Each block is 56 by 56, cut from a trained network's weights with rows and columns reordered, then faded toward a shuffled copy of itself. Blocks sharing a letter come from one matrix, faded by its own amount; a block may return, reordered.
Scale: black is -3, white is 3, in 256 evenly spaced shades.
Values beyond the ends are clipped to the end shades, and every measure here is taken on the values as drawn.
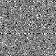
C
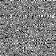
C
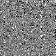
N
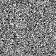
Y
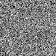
Y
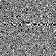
C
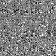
C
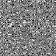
C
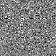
C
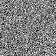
Y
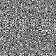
N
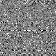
C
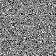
Y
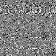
C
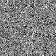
Y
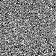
Y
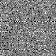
C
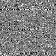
C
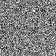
Y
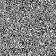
Y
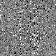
N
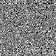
N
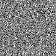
Y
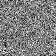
Y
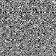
N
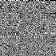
C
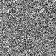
Y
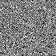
Y
